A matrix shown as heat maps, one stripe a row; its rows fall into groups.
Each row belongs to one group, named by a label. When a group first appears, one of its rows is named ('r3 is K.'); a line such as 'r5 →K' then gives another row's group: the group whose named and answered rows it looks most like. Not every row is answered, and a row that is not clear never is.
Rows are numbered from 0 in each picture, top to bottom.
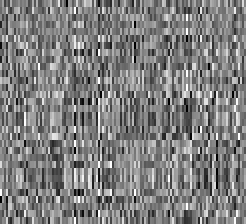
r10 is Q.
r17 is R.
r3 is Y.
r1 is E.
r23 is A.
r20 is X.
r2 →Q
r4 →Q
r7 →R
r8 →Y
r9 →R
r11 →A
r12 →Q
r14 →R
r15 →E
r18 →E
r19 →R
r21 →Q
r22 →X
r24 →X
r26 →X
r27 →A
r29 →Q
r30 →R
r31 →E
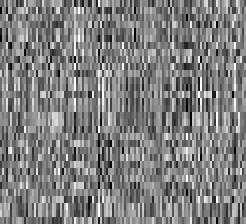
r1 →Y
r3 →X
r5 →Y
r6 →E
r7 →X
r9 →E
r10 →A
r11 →E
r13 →R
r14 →E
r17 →R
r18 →R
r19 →Q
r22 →Q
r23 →Y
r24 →Y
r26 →Y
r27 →E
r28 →R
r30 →A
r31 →X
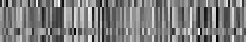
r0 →Y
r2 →X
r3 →X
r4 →Q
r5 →X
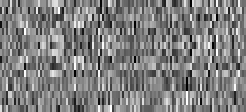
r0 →R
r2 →X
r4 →R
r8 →Y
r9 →X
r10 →R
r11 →E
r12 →E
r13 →Q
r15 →A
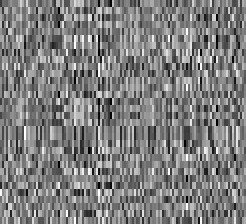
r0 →Y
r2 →X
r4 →Q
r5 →X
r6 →X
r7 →Q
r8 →R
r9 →E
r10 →R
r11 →Q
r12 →Q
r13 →A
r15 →X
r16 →Y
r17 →X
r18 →R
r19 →R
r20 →R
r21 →R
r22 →Q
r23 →A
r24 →X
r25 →E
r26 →Y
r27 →A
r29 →Q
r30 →A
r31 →E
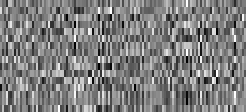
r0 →Q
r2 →Y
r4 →X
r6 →Q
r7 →Q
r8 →E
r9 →Y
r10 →R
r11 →X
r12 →Y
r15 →Y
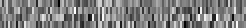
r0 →A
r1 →E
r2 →R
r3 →R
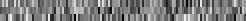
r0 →E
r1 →Y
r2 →Q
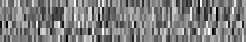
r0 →E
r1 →X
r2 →X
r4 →R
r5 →Y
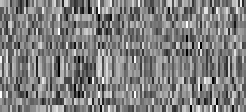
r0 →A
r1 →R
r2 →Y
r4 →Y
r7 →E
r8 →A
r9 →A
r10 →A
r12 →Q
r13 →A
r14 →X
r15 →R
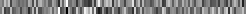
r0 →A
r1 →Y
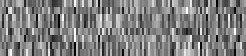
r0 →X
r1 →Q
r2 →A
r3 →A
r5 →X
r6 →Q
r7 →Q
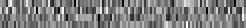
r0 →Q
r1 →A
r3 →Q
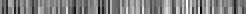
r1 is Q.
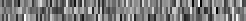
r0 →Q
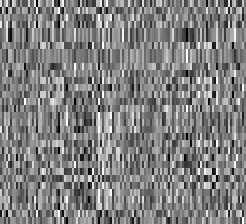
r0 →A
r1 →Y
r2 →A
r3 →A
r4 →E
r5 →E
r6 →R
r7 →Q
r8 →Q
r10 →E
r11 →R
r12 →Y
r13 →R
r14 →R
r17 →A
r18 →A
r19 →E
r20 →R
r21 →A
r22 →R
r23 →E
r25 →X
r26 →R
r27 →A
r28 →A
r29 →A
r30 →Y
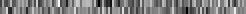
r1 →E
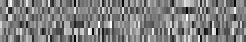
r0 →Q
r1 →E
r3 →A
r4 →X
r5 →Q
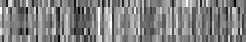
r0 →Q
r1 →A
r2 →A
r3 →A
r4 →A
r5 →A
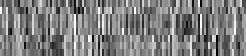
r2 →E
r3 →E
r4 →E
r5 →X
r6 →X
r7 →X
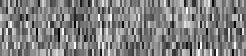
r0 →R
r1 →Q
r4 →A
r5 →A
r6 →E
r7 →R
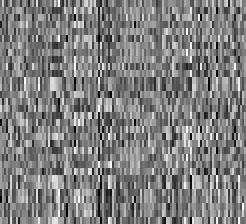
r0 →Y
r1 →X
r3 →Y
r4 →Q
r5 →Y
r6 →X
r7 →Q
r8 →X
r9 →E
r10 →X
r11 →R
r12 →R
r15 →A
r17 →Y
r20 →Q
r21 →X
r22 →Q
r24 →X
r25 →R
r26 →R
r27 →Y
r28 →Y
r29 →Y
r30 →Y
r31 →R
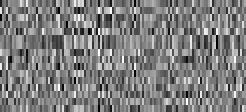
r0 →Y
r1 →A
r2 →Y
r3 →Y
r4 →R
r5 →X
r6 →X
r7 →A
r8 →E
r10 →Y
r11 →Q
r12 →Y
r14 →Q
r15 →Y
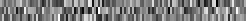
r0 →X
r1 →R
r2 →Y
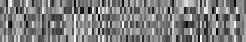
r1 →R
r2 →X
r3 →E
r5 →E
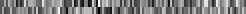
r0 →R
